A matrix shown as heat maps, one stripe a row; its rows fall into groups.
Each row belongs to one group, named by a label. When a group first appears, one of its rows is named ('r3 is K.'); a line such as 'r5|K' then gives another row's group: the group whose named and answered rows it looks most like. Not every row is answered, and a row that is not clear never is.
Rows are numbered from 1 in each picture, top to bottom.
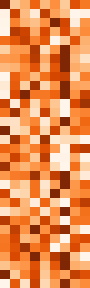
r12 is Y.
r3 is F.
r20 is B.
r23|Y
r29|B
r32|B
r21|B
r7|B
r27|Y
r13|Y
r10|B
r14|B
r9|F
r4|F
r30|B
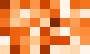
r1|Y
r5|F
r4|Y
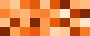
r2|Y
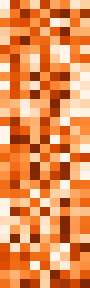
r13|F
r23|B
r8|F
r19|B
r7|Y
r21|Y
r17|B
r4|B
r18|Y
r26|B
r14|Y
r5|F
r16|F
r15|F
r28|Y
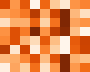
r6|Y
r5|Y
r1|Y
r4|B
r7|B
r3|B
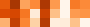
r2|Y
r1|Y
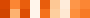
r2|Y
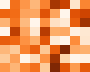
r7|F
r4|F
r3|Y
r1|F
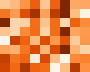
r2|B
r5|F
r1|B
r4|B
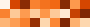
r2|Y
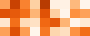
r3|F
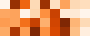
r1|F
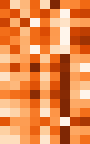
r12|B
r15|B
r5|Y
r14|Y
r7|B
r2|Y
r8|B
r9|B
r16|B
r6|Y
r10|B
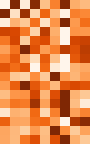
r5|Y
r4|Y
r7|Y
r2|Y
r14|Y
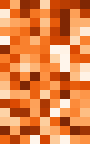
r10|F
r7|Y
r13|F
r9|B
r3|B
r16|Y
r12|Y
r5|F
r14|B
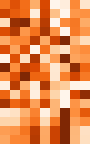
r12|Y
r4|Y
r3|F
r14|B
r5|B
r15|B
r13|B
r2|Y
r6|Y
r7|B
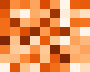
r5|Y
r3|Y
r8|F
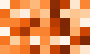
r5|Y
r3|B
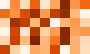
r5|B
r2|B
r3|F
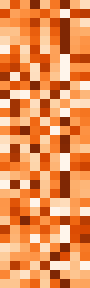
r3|B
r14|B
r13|Y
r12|F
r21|B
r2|Y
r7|Y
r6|B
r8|Y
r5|B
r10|B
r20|B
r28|B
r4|B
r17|B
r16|B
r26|Y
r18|Y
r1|B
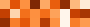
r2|Y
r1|B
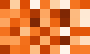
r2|B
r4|Y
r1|Y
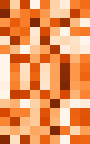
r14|Y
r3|B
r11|F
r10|B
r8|B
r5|F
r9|B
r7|F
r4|Y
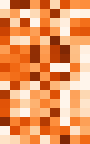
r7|B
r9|B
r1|F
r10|F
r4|Y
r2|F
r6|B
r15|F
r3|Y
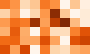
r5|Y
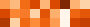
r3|Y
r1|B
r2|Y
